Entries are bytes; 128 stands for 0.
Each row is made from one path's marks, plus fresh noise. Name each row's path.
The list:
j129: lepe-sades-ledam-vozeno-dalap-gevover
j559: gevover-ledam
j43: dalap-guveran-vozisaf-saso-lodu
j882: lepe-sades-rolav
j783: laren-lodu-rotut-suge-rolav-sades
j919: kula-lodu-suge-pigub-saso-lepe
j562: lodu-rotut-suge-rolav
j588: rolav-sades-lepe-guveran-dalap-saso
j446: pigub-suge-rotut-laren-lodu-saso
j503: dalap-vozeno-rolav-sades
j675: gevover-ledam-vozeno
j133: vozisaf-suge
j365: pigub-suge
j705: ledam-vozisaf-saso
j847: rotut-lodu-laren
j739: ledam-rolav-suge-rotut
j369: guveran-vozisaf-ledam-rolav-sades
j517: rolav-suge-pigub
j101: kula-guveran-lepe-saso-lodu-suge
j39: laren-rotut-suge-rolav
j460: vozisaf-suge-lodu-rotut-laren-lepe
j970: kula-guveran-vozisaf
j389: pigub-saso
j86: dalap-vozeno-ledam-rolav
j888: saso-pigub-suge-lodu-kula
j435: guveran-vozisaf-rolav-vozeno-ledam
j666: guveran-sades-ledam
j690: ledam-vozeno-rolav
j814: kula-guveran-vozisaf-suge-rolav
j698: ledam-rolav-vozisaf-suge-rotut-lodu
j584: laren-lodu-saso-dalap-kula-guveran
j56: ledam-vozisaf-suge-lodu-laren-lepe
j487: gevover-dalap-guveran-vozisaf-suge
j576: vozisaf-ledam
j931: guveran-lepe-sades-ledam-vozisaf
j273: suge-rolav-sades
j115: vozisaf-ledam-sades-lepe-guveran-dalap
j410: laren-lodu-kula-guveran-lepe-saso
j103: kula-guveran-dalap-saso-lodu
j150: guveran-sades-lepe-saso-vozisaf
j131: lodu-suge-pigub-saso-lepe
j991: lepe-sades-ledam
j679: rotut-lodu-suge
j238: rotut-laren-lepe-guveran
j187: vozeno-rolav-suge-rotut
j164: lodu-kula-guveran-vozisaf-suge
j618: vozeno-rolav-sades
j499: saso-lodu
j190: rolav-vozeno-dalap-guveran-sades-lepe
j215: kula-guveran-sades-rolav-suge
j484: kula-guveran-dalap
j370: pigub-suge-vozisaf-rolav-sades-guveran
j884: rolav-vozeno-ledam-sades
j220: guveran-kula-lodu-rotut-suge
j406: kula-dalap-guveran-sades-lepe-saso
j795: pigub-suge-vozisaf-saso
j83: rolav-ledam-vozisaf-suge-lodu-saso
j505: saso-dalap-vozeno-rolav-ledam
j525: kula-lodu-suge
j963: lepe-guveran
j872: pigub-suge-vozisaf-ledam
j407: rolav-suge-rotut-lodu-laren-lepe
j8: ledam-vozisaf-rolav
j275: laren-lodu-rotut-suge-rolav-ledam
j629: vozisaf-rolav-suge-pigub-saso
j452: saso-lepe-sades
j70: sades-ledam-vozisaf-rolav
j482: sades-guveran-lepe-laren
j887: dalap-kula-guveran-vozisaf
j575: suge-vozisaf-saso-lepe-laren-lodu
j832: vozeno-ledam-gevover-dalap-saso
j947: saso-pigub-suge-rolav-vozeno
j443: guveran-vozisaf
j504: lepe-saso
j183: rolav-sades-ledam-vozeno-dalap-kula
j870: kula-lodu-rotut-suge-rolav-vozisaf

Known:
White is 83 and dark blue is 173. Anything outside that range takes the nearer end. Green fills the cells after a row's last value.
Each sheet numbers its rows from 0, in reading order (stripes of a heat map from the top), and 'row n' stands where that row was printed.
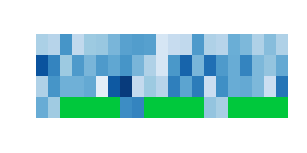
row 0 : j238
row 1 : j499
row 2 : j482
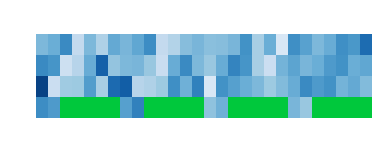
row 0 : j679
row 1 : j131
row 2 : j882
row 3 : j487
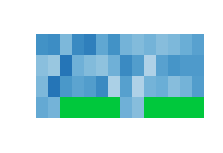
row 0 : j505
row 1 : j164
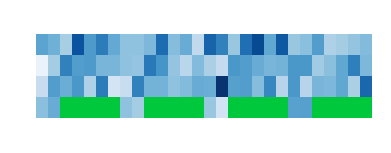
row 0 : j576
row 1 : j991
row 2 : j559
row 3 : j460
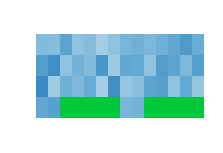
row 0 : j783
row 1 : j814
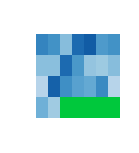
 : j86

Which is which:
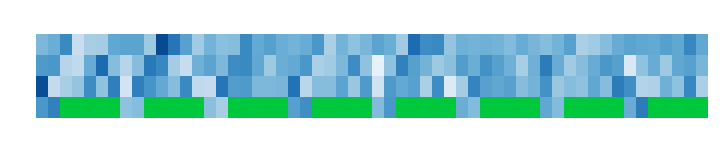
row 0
j446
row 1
j884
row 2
j115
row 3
j562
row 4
j8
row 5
j588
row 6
j101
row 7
j872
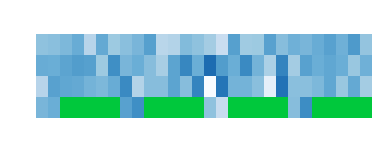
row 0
j150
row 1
j575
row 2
j963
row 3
j370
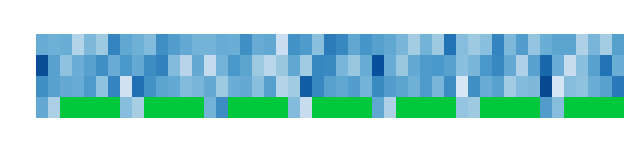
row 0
j584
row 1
j190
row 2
j273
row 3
j129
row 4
j103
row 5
j931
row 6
j525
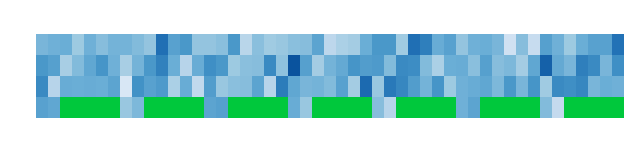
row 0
j870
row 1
j369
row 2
j407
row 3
j410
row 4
j183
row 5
j452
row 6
j887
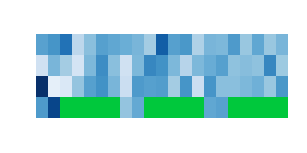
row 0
j365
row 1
j70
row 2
j275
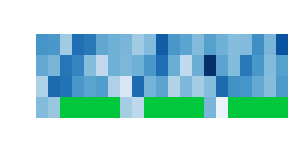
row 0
j503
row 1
j666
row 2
j484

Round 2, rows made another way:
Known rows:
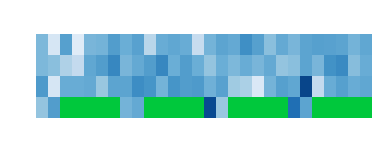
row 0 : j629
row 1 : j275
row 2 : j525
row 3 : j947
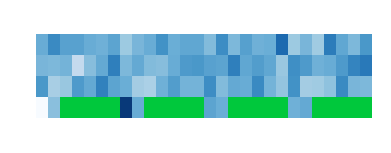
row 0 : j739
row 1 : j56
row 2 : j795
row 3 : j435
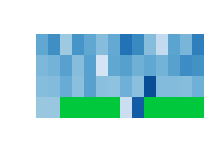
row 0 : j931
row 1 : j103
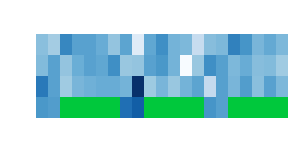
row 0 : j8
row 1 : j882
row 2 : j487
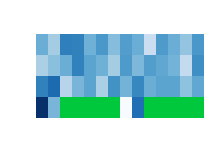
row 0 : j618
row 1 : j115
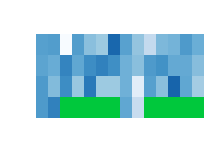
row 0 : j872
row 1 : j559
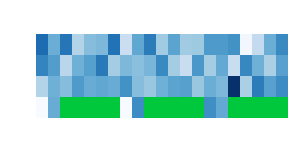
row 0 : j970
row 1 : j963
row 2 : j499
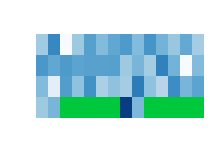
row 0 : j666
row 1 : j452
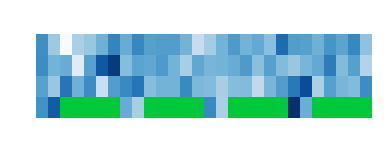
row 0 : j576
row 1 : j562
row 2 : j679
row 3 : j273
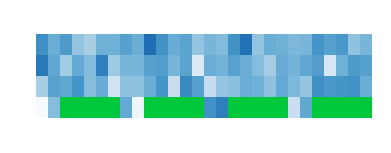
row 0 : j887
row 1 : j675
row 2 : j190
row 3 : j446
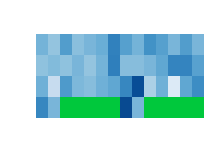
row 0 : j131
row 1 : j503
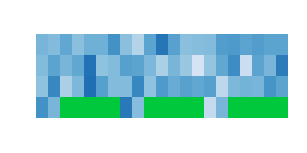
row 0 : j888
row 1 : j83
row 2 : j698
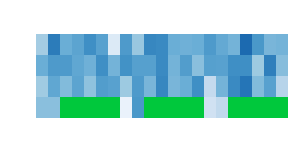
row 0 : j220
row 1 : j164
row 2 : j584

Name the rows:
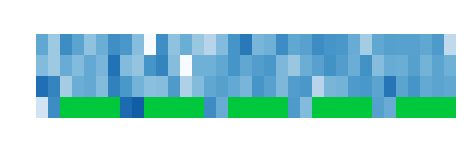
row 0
j187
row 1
j991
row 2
j370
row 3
j870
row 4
j783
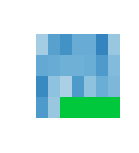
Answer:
j705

